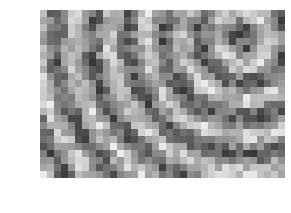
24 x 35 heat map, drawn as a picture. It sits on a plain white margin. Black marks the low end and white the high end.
Ninth with the highest average: bottom right. Mirror symmetry: none. Odd rows or columns: none. Average level on the scale: 60%. Rings: centred on the top right. Slope: none.
